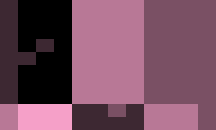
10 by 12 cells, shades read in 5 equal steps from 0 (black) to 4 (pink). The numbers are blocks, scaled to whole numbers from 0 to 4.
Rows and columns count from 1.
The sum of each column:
14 9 9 8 26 26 27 26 22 22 22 20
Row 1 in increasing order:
0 0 0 1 2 2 2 2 3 3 3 3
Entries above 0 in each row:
9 9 9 10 10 9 9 9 12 12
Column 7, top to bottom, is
3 3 3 3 3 3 3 3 2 1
